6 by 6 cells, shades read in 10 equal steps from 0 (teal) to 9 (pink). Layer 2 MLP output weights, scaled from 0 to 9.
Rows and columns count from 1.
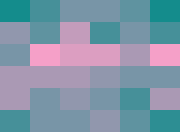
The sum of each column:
23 28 34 28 22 22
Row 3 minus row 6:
2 5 4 3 3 8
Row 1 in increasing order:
0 0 2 3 4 4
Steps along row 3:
up down same down up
